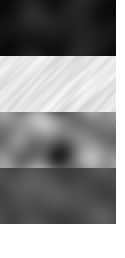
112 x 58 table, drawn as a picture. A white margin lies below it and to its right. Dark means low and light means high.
It is made of 4 by 1 panels. Panel 1,1: very low, smooth, faint in contrast. Panel 2,1: very high, slanting up to the right, faint in contrast. Panel 3,1: middling, smooth, strong in contrast. Panel 4,1: low, smooth, faint in contrast.
